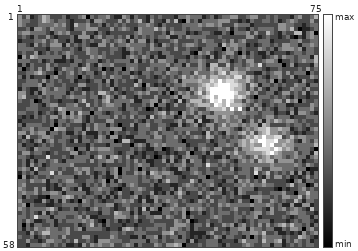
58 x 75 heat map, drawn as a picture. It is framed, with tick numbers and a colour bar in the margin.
Neither half mirrors the other. There are two bumps. The ninth with the highest average is the middle right.
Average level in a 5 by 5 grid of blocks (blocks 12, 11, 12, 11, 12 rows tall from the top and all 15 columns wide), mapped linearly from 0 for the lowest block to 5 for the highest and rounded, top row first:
00000 | 00150 | 00022 | 00001 | 00000
